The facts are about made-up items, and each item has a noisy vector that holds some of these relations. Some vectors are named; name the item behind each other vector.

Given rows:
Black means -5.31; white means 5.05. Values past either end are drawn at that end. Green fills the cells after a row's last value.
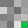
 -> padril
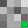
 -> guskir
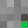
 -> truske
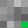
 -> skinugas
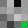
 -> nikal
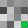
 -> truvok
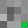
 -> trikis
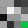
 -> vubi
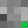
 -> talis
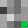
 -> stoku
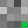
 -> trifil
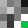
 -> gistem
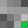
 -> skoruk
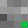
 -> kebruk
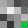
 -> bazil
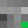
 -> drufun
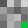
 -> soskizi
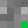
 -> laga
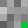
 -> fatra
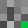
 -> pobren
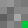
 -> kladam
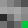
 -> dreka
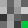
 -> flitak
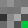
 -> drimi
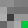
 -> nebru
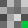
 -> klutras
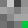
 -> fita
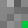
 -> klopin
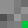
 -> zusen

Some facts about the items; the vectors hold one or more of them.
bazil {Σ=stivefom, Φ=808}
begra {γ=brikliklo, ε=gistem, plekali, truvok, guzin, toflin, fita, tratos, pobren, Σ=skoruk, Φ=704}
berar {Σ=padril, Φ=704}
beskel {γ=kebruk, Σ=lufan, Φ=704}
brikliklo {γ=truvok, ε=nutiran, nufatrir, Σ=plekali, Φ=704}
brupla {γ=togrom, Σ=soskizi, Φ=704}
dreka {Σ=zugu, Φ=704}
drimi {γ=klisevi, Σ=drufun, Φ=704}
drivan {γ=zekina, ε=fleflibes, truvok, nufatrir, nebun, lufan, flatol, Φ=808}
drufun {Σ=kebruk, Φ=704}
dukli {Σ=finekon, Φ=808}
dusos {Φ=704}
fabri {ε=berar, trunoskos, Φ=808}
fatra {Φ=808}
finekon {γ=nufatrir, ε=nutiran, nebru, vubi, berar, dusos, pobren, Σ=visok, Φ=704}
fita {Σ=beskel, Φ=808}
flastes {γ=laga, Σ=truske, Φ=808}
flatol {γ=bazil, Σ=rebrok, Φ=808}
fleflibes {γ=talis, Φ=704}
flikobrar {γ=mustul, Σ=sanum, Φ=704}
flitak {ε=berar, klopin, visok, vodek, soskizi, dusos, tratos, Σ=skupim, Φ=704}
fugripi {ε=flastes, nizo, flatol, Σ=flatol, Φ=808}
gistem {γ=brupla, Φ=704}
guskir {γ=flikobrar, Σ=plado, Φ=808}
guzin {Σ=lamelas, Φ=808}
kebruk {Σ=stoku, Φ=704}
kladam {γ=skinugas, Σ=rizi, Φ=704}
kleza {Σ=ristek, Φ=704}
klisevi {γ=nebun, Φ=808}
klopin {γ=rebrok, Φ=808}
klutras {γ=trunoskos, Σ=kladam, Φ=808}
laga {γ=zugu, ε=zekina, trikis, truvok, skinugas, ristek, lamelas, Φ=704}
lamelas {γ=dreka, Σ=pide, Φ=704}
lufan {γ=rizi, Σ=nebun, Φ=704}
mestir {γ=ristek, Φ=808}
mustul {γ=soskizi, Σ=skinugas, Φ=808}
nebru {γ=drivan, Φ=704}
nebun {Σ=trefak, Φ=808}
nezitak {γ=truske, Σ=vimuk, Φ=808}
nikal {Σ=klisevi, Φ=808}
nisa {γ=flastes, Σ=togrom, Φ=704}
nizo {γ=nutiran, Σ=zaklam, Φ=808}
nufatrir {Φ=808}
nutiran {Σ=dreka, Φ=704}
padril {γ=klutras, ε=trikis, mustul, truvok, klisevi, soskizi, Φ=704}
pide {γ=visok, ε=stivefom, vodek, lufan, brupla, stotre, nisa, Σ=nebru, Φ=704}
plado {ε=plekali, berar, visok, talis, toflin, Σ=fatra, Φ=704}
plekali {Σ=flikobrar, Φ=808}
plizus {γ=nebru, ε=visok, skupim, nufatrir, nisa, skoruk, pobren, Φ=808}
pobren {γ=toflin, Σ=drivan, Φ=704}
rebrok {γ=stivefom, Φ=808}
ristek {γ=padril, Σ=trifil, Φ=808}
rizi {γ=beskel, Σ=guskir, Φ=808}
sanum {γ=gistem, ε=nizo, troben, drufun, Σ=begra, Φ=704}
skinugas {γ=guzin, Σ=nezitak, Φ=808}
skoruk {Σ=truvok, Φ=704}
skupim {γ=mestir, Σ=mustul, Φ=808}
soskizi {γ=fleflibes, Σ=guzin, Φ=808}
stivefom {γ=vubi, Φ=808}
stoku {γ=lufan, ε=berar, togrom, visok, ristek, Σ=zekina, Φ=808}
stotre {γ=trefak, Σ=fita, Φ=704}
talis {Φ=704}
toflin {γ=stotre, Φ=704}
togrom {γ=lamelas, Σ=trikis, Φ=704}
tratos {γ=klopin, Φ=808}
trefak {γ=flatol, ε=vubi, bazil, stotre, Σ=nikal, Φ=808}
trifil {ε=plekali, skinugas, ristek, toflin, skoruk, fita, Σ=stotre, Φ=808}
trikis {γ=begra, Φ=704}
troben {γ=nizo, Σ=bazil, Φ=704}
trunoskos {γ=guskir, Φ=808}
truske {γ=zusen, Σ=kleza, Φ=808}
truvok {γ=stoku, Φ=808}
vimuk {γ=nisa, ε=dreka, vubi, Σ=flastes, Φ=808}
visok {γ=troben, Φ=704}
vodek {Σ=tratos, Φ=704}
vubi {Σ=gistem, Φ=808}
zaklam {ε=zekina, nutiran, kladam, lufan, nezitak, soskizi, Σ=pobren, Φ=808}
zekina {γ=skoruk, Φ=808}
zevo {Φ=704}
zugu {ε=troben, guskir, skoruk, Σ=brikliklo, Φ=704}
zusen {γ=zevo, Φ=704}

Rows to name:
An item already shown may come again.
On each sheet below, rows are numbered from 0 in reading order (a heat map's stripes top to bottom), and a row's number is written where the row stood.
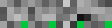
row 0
beskel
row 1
beskel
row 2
nizo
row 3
dreka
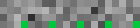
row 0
fleflibes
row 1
dreka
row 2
pide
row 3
finekon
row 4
mestir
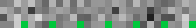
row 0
flikobrar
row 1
stoku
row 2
mestir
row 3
fleflibes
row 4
rizi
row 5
togrom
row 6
flikobrar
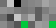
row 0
trefak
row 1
trikis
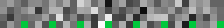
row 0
lamelas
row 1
finekon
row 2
drivan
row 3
gistem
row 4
brupla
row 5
lufan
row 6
dukli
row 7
flatol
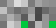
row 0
mustul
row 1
visok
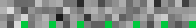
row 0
stivefom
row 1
ristek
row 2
troben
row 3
fugripi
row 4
zekina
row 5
klisevi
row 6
fita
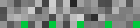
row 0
beskel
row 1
zaklam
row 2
klisevi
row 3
stotre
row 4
plizus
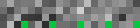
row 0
nisa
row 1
brupla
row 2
plado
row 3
begra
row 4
toflin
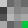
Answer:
brikliklo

